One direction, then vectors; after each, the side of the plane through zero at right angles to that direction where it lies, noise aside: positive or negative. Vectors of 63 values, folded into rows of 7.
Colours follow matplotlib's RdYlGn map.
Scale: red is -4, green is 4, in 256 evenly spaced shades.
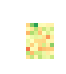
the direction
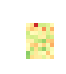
negative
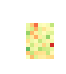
negative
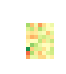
negative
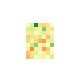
positive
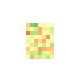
positive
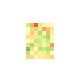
negative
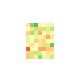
positive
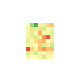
positive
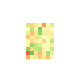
negative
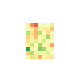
negative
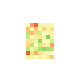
negative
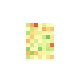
negative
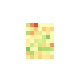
negative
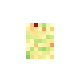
negative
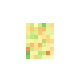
positive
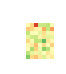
negative
